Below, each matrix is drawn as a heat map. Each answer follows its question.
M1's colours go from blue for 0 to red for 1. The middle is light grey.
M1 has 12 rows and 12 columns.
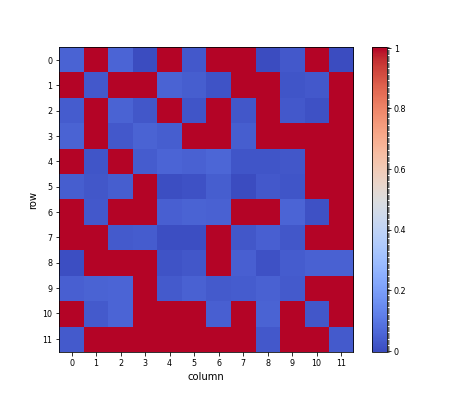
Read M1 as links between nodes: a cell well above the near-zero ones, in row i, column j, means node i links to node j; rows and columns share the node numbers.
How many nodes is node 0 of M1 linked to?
5
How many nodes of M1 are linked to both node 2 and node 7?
3
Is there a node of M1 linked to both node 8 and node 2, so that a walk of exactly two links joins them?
yes
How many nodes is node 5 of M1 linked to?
3
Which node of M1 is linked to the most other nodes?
node 11
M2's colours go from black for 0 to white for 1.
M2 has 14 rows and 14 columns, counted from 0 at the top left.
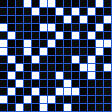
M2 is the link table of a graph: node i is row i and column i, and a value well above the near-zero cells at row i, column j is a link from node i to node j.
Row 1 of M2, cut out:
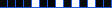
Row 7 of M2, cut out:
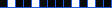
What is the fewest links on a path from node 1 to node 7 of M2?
1
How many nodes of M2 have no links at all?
0
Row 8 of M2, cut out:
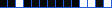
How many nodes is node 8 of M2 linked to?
4
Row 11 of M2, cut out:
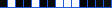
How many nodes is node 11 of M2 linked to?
5
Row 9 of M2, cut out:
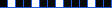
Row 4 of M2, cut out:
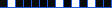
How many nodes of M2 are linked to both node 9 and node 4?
3
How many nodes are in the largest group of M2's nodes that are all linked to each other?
5
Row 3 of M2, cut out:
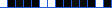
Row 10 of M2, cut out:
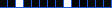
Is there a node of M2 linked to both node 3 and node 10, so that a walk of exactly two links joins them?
no
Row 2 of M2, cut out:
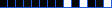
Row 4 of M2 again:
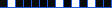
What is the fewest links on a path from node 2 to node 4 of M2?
3
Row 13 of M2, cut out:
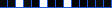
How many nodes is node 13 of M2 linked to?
3
